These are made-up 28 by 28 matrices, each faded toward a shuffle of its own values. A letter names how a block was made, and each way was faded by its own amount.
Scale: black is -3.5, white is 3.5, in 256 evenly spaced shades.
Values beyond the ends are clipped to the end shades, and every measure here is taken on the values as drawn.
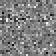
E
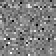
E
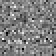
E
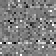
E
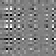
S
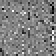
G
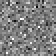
E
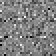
E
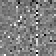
G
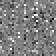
G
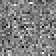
E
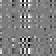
S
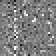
G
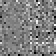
G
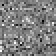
E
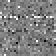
E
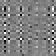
S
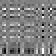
S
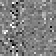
G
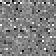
E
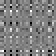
S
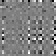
S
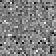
E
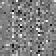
G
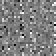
G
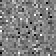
G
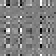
S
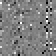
G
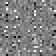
G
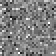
E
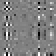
S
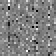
G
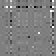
S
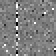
G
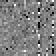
G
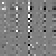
S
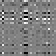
S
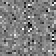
G
